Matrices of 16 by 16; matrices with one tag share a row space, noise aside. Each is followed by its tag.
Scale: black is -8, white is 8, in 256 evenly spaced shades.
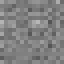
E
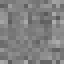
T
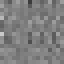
E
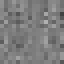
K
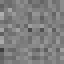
E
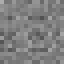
E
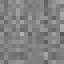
K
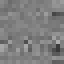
T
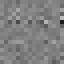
K
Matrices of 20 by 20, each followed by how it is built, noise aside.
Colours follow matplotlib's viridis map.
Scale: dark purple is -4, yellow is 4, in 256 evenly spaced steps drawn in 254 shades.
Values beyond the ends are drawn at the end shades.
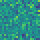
low rank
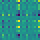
low rank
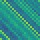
Toeplitz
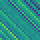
Toeplitz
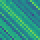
Toeplitz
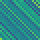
Toeplitz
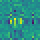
low rank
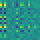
low rank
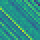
Toeplitz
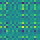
low rank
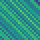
Toeplitz
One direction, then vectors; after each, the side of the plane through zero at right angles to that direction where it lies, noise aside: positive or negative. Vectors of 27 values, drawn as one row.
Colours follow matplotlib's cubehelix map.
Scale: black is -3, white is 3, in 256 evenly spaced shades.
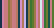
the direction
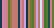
positive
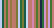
negative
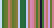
negative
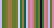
negative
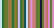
negative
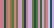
negative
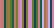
negative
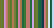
negative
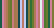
positive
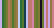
negative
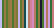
negative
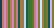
positive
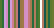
positive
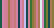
positive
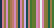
positive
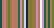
positive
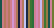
positive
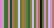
negative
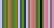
negative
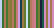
negative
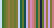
negative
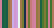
negative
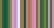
negative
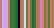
positive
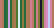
negative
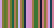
negative
